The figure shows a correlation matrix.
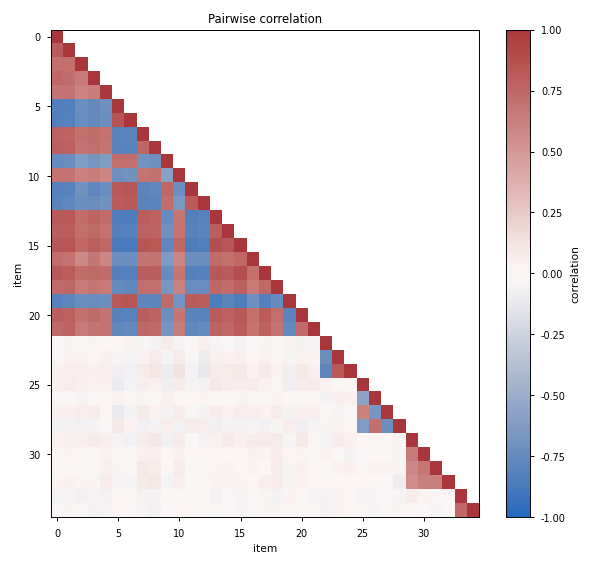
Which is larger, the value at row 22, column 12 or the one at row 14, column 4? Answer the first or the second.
the second
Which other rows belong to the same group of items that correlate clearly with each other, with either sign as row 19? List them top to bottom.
0, 1, 2, 3, 4, 5, 6, 7, 8, 9, 10, 11, 12, 13, 14, 15, 16, 17, 18, 20, 21
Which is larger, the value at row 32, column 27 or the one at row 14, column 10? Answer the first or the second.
the second
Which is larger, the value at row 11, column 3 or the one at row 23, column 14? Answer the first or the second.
the second
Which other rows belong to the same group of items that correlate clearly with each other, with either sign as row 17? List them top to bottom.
0, 1, 2, 3, 4, 5, 6, 7, 8, 9, 10, 11, 12, 13, 14, 15, 16, 18, 19, 20, 21
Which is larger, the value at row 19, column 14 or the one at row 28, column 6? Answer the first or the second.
the second
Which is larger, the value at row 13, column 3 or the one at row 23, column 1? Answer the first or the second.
the first
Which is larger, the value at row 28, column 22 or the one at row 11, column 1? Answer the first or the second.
the first
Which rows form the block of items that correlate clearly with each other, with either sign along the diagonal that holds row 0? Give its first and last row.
0 to 21
